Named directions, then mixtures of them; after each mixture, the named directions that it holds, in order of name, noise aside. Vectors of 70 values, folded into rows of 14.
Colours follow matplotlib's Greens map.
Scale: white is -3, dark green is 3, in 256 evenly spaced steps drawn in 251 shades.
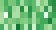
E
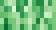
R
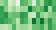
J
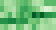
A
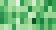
J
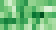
A, R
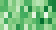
E, J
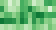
A, J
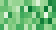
E, J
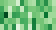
E, J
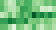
A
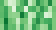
J, R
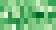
A, E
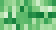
A, E
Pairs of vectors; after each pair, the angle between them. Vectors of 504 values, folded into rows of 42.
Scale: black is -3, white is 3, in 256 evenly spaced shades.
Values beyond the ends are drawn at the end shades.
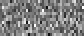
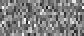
nearly parallel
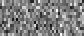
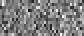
nearly parallel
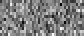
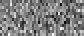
nearly parallel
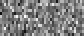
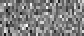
orthogonal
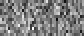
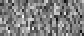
nearly parallel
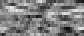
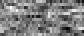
nearly parallel
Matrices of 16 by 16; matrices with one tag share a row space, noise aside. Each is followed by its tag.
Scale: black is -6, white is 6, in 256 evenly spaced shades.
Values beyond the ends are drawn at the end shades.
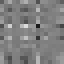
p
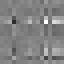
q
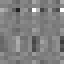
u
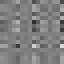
u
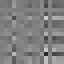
q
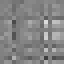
q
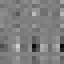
u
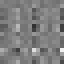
u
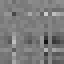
q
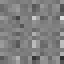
u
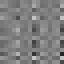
u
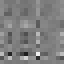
p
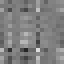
p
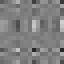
u
